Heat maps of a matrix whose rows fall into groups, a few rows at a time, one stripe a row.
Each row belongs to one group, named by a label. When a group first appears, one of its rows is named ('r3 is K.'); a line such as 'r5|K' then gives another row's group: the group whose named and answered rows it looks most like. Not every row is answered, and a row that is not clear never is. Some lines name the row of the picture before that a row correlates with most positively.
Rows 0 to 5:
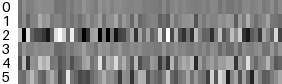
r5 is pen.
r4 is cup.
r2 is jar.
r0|cup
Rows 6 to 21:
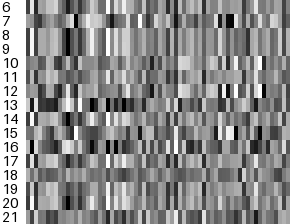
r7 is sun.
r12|sun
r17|cup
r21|jar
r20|cup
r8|cup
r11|cup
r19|cup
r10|sun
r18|jar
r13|jar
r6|cup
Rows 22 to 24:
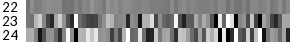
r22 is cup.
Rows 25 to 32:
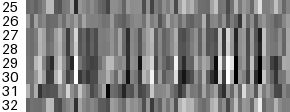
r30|pen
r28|pen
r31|jar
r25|sun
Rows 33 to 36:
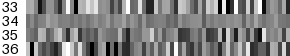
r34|cup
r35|pen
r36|jar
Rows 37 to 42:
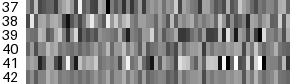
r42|cup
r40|cup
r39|pen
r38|cup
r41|sun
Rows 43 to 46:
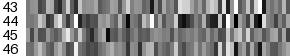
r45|jar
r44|pen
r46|pen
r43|sun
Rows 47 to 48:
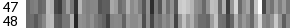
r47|sun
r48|sun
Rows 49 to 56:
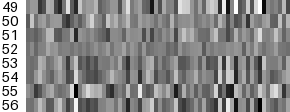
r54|pen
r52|cup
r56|pen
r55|sun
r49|sun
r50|cup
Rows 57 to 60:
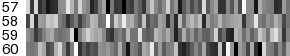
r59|sun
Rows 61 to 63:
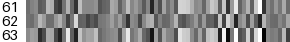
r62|pen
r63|sun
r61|sun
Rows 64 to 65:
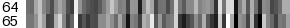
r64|pen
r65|pen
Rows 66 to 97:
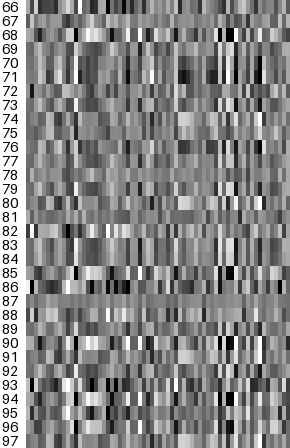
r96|sun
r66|jar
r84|pen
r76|pen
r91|sun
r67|cup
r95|jar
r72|jar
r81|jar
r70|pen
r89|pen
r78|cup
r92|pen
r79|pen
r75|sun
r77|pen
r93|jar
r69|pen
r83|pen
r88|cup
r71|pen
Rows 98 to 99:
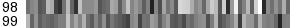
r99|jar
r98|sun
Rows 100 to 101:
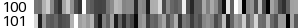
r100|pen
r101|jar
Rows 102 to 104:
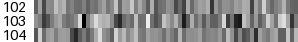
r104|cup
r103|sun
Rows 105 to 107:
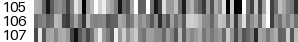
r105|sun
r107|cup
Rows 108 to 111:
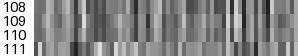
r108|pen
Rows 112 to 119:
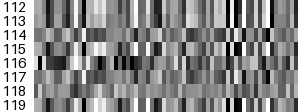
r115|sun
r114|pen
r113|sun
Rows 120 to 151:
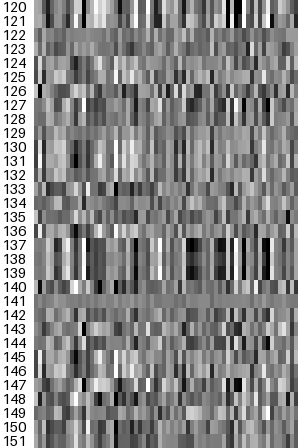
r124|cup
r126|jar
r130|cup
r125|cup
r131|cup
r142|pen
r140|jar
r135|jar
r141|cup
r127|pen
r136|cup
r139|pen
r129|cup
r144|pen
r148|jar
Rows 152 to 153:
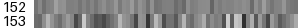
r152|cup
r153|pen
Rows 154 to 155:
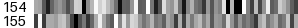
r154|sun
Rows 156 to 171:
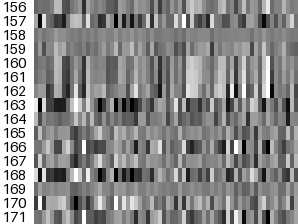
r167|cup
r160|sun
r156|sun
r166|pen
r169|cup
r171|pen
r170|cup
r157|jar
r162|sun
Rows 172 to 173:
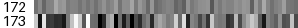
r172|cup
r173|jar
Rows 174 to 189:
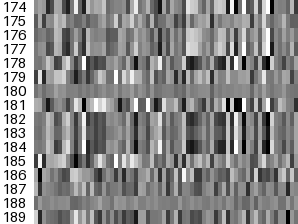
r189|jar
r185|cup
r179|cup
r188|cup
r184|pen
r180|cup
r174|sun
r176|sun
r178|pen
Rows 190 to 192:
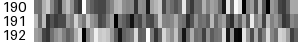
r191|jar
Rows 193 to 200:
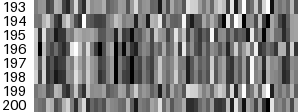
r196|jar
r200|pen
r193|sun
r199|sun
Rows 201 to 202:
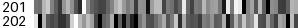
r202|jar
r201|pen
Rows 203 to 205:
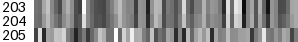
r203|pen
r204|pen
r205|cup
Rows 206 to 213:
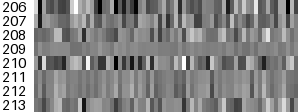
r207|jar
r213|sun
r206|jar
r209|cup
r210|jar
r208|sun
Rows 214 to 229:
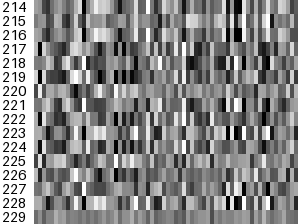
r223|sun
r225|cup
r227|pen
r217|jar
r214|sun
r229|cup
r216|sun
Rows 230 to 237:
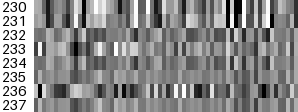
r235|cup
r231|sun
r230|sun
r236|jar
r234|pen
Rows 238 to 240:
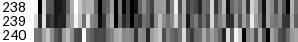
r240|pen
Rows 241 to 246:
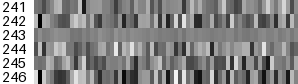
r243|cup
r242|jar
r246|jar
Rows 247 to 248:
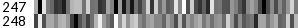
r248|cup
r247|jar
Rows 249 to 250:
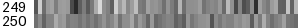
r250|cup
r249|cup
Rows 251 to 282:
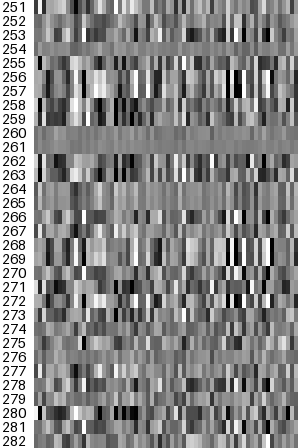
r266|pen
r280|jar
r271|jar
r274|pen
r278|pen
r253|pen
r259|jar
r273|jar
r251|cup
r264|cup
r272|sun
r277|cup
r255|jar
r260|cup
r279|cup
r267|cup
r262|jar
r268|sun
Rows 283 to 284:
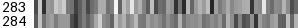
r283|cup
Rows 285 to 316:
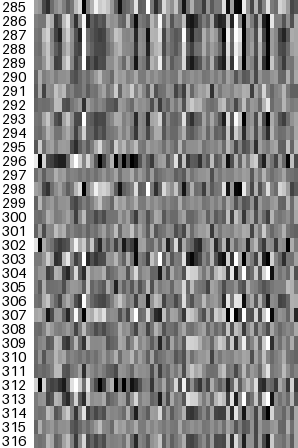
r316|pen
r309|sun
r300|pen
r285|sun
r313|sun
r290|cup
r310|cup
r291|cup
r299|cup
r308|pen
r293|pen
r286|pen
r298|sun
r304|sun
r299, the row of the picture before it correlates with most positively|284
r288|pen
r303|pen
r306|pen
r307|sun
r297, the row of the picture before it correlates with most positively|283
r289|pen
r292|sun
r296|jar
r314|pen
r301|cup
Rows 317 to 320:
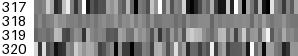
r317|pen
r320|jar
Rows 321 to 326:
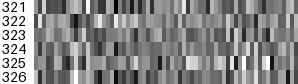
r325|sun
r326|jar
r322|cup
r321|jar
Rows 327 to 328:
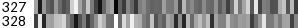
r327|jar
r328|cup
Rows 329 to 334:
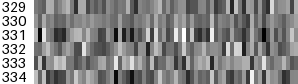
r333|cup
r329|pen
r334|jar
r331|jar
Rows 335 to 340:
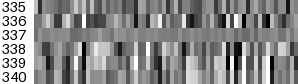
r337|cup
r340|sun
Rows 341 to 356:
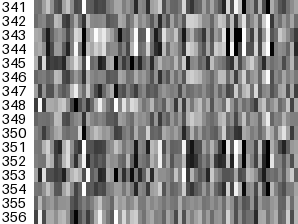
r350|sun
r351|pen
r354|pen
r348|cup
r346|sun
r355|cup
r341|pen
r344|sun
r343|sun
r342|sun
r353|jar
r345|jar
